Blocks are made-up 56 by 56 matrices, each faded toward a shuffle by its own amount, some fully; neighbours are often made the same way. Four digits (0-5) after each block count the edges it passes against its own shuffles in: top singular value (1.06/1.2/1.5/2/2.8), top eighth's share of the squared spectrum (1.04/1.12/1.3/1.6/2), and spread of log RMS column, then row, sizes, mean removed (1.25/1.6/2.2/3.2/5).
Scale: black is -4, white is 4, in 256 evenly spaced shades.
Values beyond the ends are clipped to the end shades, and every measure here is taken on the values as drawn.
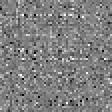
3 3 1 2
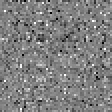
3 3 1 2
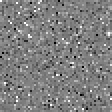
0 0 0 0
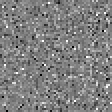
1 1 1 0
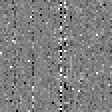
3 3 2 0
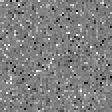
0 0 0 0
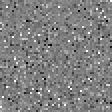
0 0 0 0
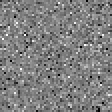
2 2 1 0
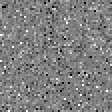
1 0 0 0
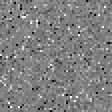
0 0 0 0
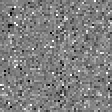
2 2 1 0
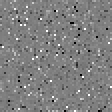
1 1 0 0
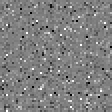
2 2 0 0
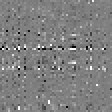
4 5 2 2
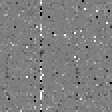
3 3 1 0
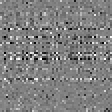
4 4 1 3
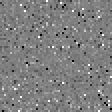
1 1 0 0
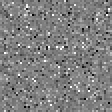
1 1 0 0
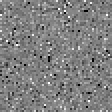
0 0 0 0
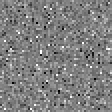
1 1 0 0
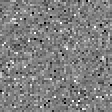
1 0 0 0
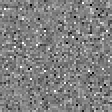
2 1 0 0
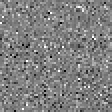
3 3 1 1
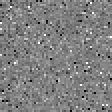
1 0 0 0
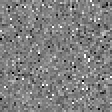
2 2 0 0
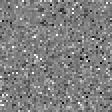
1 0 0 0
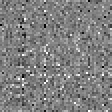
4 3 2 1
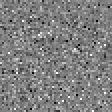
1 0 0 0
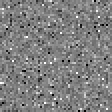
2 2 1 0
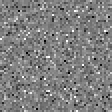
1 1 0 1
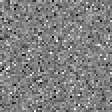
2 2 1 0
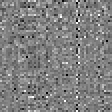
4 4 2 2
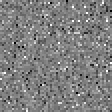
0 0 0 0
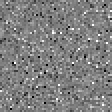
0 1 0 0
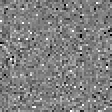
3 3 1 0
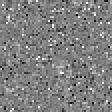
1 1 0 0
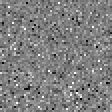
1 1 0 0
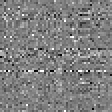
4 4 1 3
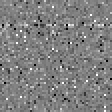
3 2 0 1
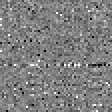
3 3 0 2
